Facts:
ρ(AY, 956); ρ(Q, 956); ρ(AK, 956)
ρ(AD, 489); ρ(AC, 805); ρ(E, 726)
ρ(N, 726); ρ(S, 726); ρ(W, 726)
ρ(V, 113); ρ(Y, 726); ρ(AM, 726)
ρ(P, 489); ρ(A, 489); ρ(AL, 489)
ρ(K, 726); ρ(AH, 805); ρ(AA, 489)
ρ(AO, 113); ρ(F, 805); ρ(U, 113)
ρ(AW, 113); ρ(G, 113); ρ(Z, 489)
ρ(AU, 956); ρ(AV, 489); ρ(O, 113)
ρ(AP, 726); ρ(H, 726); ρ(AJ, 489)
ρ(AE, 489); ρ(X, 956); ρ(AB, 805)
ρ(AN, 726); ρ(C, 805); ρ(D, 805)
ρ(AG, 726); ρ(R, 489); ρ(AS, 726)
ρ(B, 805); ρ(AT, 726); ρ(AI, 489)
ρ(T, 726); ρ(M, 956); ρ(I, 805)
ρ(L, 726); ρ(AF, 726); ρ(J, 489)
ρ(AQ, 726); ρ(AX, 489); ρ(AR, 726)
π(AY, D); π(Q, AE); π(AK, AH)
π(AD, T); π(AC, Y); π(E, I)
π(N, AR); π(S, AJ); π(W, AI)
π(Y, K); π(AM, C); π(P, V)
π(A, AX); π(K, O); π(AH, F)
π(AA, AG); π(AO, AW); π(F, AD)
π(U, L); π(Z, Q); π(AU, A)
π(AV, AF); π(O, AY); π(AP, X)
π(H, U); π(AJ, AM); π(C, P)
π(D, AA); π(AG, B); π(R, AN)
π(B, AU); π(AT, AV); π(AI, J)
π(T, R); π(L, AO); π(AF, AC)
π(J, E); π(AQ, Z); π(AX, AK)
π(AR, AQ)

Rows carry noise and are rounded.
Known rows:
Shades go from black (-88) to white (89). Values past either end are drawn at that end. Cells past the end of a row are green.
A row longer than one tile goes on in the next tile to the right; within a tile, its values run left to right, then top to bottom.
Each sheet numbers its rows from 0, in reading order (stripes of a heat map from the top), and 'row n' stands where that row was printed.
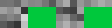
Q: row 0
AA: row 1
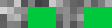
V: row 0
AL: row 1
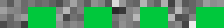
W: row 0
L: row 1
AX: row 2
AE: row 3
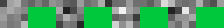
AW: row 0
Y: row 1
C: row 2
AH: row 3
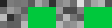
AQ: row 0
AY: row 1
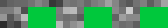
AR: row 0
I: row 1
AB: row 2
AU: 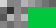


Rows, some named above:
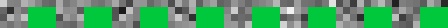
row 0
AU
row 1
M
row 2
B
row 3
O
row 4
J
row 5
C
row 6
AC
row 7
AQ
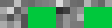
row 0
S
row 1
AX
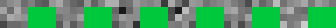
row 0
G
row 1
AL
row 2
AG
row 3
B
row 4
AI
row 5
X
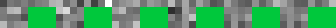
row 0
I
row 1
P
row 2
X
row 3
T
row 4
AL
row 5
AL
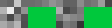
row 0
AM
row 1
AT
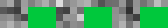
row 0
AA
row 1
AK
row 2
AV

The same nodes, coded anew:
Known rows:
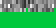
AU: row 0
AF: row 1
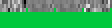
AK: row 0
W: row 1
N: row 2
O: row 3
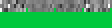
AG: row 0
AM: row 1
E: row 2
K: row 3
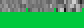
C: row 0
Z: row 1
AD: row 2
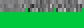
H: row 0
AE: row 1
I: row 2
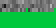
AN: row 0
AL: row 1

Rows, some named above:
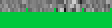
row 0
C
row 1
AJ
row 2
AD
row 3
AB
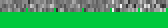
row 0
Q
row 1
AV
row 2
R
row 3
P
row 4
AG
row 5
B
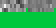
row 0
D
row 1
AI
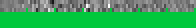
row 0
AJ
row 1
AX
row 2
X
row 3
K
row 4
M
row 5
M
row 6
C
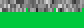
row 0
AA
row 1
T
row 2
AY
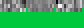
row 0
A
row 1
AT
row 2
AC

